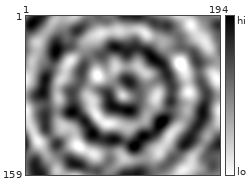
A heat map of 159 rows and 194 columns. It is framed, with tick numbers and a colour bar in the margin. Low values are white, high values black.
Concentric rings centre on the centre. No overall slope runs across the table. The field is smooth, with broad soft blobs. No single row or column stands out from its neighbours. No lone cell stands out from its neighbours. Overall the values sit about 50% of the way up the scale.
